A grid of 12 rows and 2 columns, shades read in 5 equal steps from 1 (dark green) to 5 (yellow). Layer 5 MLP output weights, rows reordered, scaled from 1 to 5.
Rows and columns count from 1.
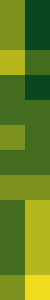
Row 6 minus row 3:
-1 0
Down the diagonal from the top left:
3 1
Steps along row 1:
down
